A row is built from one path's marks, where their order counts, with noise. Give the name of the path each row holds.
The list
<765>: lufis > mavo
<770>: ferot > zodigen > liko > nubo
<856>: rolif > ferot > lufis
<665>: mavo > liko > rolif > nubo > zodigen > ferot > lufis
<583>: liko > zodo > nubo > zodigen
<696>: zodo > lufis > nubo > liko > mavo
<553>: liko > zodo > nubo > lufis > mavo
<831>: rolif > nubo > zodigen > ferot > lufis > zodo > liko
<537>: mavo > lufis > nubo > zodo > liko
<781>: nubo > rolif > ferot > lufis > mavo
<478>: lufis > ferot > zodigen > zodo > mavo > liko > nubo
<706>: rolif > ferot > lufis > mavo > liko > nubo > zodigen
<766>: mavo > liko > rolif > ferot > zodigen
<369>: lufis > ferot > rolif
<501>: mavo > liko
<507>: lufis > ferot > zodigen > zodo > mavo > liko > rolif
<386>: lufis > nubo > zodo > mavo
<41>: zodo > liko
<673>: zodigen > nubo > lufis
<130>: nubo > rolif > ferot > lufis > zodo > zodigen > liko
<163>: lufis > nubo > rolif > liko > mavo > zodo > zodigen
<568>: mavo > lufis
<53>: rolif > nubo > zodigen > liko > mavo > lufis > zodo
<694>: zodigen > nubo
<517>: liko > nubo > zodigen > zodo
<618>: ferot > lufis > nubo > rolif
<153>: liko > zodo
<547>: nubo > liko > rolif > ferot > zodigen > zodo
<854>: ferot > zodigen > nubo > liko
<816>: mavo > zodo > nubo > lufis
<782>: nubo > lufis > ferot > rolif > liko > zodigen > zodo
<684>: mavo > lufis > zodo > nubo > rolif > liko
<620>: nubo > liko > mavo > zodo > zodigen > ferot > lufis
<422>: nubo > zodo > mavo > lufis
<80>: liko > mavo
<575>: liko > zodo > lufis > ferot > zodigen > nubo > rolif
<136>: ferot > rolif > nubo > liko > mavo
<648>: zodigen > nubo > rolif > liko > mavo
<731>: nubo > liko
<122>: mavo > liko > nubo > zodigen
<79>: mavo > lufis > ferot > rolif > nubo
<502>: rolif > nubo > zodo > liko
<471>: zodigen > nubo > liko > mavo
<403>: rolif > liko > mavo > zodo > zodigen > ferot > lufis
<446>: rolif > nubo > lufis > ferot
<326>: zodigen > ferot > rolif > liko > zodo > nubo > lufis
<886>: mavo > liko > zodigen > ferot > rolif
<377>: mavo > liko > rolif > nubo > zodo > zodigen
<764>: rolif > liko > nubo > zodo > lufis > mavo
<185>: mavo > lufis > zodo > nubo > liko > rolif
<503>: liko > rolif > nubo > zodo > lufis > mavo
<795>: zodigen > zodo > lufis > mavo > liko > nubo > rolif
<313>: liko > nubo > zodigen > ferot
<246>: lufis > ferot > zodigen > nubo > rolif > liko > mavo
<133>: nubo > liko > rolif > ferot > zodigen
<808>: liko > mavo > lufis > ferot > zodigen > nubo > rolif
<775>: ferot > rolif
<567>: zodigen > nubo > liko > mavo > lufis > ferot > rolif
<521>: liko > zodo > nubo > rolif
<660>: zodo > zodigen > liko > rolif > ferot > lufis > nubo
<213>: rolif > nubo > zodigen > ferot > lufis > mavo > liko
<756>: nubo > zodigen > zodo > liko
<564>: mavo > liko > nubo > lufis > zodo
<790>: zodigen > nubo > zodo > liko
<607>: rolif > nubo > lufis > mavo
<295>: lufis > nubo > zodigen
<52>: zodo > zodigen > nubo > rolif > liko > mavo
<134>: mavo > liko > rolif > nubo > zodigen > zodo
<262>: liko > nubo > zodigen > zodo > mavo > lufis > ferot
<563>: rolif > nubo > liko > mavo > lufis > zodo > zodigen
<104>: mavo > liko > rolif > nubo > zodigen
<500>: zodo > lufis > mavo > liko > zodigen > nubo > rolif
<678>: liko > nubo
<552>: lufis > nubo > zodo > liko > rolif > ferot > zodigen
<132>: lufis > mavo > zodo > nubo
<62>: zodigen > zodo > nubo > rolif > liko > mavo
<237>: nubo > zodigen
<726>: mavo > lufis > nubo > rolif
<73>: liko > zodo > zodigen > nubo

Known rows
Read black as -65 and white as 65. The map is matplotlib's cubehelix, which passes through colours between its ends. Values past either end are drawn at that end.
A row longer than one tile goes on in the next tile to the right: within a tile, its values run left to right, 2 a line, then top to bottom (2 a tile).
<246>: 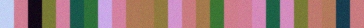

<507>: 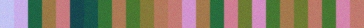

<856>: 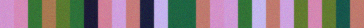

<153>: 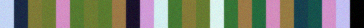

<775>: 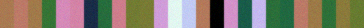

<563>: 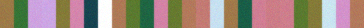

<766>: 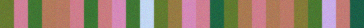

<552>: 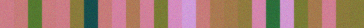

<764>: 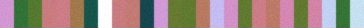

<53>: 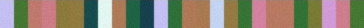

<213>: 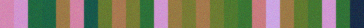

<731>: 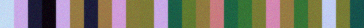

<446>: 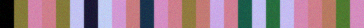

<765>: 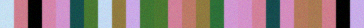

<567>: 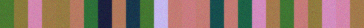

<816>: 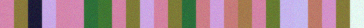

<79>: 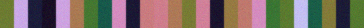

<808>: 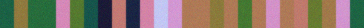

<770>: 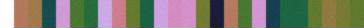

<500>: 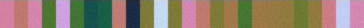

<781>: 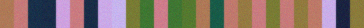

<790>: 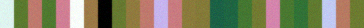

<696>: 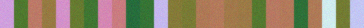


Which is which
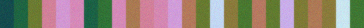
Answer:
<313>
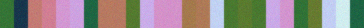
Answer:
<583>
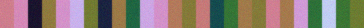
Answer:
<537>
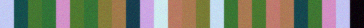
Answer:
<517>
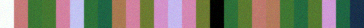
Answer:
<854>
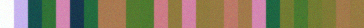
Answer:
<478>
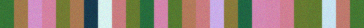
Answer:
<706>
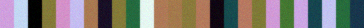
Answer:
<501>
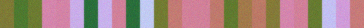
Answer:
<377>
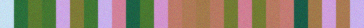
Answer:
<52>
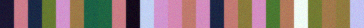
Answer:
<726>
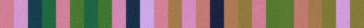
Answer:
<886>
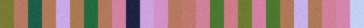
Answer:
<185>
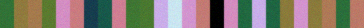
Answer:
<618>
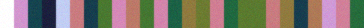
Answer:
<756>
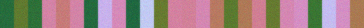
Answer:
<104>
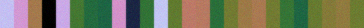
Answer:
<660>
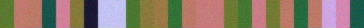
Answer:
<133>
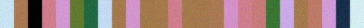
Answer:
<386>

